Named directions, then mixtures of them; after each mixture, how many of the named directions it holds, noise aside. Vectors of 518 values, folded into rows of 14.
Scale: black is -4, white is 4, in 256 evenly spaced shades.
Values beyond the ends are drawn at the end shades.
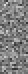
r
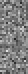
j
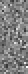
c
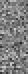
two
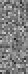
one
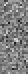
three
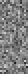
two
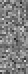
one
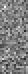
three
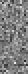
three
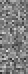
two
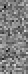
three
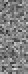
one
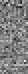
three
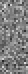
two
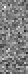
three
